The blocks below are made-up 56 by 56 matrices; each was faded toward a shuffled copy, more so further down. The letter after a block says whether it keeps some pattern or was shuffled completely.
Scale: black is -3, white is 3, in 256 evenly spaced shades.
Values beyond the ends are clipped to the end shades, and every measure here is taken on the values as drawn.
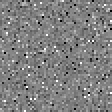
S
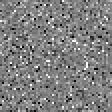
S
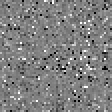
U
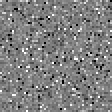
S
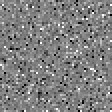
S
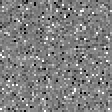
S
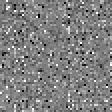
U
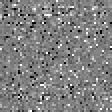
U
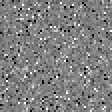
S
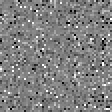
U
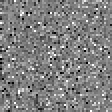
U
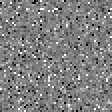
S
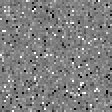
S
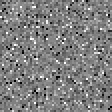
S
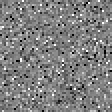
S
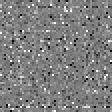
U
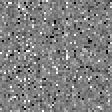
U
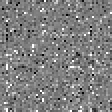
U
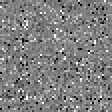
U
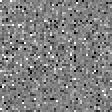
U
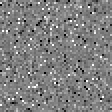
S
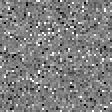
S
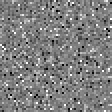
S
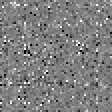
U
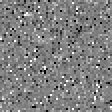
S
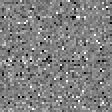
U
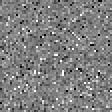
S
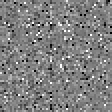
U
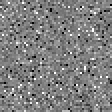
S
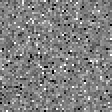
S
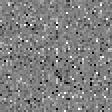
U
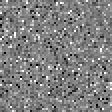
S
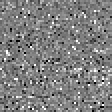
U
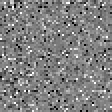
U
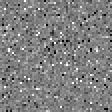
S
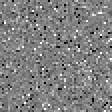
S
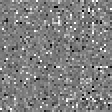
U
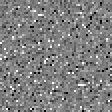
S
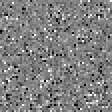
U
